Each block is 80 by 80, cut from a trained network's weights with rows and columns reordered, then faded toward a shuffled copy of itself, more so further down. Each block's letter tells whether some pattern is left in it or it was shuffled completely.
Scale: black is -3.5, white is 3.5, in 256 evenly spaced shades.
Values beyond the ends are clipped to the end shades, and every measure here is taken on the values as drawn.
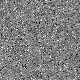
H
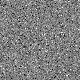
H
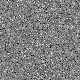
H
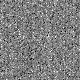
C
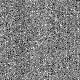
C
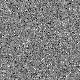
H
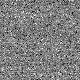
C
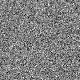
C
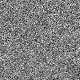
H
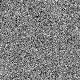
H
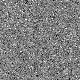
H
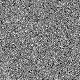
C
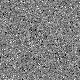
H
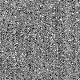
C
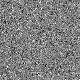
H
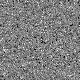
H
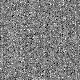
C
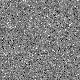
H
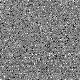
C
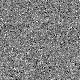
H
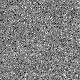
H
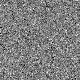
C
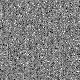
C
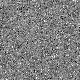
H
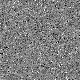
H
